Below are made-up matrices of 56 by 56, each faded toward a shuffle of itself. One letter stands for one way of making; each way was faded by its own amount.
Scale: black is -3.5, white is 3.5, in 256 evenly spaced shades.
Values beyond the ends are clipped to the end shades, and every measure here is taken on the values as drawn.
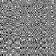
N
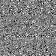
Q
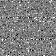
Q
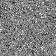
Q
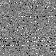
Q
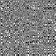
N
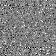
Q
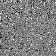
Q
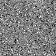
Q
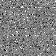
Q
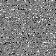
Q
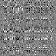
N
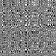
N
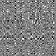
N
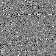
Q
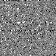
Q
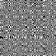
N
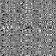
N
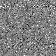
Q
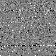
Q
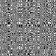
N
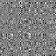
N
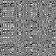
N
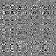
N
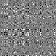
N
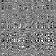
N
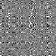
N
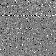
Q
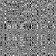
N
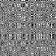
N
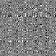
N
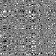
N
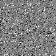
Q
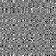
N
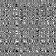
N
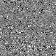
Q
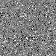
Q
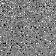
Q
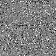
Q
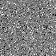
Q
